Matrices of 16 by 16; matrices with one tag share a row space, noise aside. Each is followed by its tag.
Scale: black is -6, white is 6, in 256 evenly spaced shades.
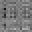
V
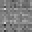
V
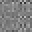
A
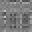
V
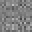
A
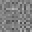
A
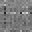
V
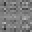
V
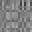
A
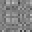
A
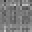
V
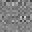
A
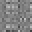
A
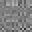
A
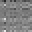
V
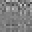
A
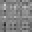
V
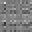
V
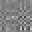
A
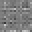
V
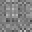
A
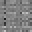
V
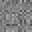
A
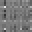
V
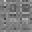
V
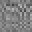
A
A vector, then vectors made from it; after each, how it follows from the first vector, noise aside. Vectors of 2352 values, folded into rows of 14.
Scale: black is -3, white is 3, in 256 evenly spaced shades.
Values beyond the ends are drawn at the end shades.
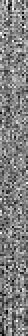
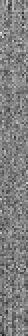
shrunk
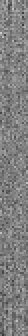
shrunk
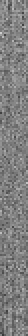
shrunk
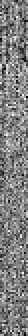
wrapped around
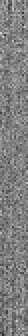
shrunk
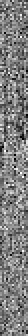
wrapped around
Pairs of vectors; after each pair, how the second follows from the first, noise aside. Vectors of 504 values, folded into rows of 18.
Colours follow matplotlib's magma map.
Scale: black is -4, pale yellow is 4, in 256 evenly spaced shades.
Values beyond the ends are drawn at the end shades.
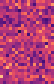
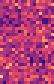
copied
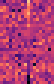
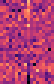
copied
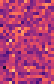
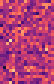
copied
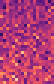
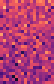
negated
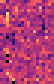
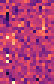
negated
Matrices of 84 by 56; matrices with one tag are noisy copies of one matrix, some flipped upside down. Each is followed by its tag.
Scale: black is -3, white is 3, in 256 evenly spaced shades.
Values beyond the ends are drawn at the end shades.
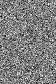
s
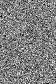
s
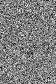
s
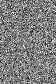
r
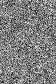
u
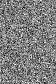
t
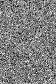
u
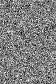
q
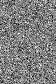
u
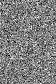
t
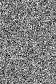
t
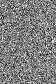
r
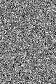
r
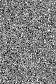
t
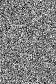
t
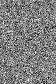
q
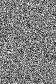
q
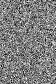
r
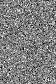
s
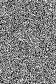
u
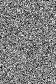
s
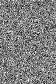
q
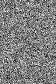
q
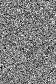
s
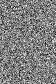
r
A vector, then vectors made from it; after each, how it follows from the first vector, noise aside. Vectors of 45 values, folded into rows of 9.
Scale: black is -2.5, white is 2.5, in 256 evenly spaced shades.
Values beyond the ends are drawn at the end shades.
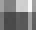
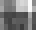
copied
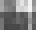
copied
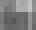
shrunk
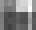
copied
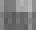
shrunk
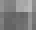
shrunk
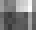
copied
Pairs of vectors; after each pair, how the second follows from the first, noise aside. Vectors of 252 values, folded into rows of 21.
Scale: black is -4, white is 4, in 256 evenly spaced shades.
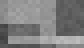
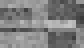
wrapped around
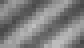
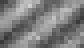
reversed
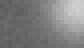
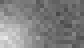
reversed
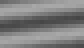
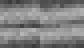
wrapped around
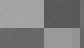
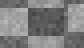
wrapped around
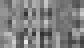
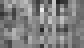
wrapped around
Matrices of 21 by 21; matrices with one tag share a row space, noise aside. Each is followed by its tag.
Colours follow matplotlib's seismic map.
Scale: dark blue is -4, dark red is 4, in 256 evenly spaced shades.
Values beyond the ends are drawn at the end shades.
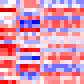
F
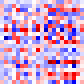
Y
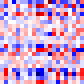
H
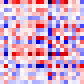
H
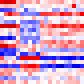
F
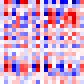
Y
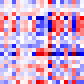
H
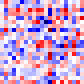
H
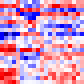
F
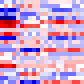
F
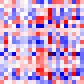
H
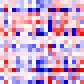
H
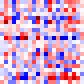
Y
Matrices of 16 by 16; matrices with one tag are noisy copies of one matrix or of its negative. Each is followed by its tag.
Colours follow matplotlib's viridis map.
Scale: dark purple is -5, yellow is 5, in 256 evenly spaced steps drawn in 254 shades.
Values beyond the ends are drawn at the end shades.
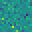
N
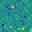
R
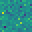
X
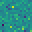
R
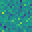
X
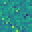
N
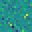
N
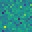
X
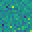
R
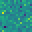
X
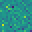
R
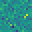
N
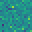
R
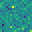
R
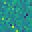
N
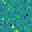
N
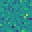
N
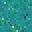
N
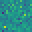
X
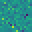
N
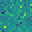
X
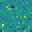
R
